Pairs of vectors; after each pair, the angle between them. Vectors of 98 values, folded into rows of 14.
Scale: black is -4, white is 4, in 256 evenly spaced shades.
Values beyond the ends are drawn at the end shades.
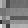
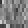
partly opposed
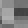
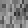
partly aligned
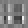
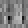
nearly opposite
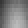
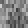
partly opposed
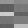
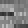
nearly opposite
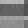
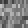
partly opposed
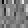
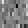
orthogonal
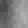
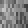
partly opposed
